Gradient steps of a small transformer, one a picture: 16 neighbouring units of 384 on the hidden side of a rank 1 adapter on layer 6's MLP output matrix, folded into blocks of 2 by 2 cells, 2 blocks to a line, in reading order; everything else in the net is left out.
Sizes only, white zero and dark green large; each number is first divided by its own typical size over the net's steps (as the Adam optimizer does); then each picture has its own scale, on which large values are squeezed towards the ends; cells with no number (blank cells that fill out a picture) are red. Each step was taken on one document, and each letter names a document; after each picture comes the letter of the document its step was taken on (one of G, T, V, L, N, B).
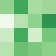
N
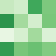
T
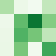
N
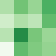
N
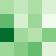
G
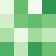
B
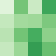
B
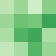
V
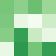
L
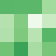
G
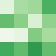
V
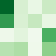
L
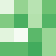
V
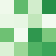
B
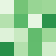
V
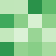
T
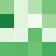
T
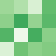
G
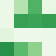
V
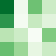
L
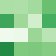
T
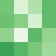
T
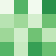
B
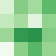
V
